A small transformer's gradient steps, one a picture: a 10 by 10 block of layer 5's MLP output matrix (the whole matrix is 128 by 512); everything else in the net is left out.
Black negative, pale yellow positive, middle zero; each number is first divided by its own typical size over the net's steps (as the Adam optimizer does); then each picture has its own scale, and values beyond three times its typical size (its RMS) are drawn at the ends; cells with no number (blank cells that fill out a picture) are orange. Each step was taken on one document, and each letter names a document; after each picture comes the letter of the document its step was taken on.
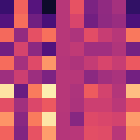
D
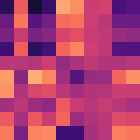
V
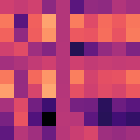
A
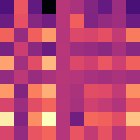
D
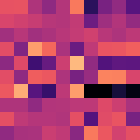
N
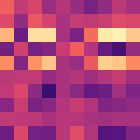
A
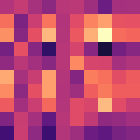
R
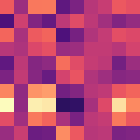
V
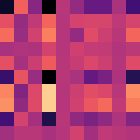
D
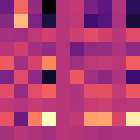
D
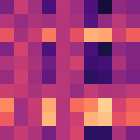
R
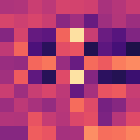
N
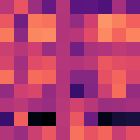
A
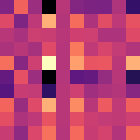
D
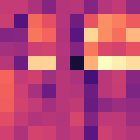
A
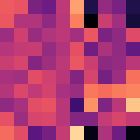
N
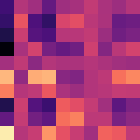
V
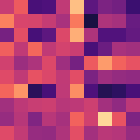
N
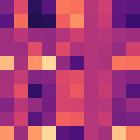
V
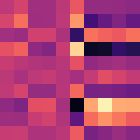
N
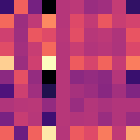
D
